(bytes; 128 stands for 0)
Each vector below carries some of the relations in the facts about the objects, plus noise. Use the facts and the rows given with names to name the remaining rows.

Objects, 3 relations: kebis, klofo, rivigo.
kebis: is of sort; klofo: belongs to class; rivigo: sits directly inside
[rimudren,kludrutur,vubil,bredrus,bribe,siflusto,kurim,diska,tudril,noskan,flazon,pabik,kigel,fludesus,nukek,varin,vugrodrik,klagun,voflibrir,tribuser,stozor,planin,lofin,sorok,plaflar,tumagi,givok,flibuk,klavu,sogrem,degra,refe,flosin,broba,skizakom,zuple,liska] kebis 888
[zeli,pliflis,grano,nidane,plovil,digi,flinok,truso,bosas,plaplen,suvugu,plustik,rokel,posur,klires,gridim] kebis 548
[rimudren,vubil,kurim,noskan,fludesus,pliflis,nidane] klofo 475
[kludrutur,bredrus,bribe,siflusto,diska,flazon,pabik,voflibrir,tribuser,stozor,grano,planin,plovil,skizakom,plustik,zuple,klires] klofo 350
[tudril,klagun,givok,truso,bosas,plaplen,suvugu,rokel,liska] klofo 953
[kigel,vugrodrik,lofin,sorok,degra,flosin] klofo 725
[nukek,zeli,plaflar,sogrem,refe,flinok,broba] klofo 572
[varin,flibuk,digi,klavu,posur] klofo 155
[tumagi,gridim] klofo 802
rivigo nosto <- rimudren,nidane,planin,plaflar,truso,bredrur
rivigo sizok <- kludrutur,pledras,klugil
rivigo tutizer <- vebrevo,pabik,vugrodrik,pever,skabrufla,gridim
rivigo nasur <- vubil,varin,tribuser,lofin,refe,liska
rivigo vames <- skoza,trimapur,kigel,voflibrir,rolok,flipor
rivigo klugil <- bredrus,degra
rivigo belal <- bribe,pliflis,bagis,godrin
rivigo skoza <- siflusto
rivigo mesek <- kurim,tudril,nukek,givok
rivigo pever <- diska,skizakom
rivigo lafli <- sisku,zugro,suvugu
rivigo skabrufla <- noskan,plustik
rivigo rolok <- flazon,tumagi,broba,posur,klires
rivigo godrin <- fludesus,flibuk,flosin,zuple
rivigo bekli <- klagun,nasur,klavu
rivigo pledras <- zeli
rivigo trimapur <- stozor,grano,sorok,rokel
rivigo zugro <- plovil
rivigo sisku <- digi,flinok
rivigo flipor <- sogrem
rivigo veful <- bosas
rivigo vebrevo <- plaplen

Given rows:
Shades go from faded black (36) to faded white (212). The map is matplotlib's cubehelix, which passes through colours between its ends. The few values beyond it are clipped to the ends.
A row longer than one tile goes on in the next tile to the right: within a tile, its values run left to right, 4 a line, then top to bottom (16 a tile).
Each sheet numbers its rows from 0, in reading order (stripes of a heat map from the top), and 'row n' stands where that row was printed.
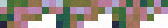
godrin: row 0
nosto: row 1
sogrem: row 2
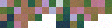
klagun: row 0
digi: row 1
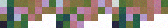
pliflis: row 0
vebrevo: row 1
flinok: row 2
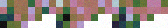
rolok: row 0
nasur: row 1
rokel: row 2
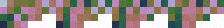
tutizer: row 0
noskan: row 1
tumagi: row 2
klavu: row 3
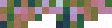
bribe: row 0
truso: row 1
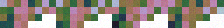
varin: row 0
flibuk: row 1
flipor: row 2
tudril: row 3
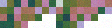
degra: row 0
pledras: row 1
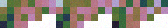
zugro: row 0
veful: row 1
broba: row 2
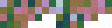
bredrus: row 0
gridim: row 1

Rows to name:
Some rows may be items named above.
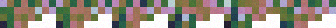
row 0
nukek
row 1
nukek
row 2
kigel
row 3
plaplen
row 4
pliflis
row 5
plaflar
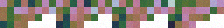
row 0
planin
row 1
sorok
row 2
refe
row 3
godrin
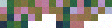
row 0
plovil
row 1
rimudren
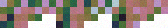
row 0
lofin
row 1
kurim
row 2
bekli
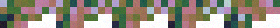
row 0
mesek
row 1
flosin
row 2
nukek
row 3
kurim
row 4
plaplen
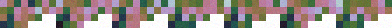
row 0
sorok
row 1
vames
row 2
vubil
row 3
grano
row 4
bosas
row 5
trimapur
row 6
plustik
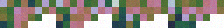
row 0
flibuk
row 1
refe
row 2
digi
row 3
grano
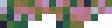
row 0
klires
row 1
stozor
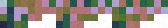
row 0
nidane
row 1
vugrodrik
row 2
plaflar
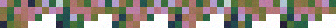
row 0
flazon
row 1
posur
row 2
tribuser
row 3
liska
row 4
suvugu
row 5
klires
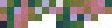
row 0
fludesus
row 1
zeli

